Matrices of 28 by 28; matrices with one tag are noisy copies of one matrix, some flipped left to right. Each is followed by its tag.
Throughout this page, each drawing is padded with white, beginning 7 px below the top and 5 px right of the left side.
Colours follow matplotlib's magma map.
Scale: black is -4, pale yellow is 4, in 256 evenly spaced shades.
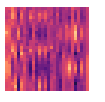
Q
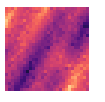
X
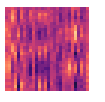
Q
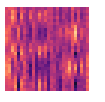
Q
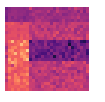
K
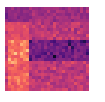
K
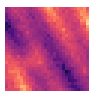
X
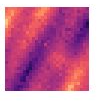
X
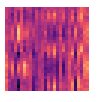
Q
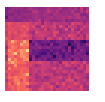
K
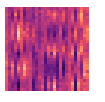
Q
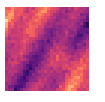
X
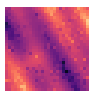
X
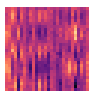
Q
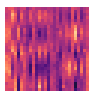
Q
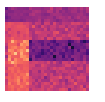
K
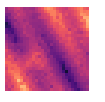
X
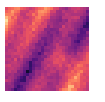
X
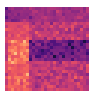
K
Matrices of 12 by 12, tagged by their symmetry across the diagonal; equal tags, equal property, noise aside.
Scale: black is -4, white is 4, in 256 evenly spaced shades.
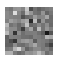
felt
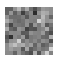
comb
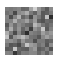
comb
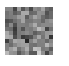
felt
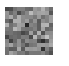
felt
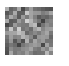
comb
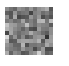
felt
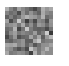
comb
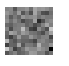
felt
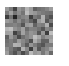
comb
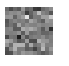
felt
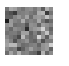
felt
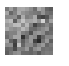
comb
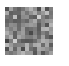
comb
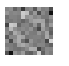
comb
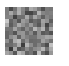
felt
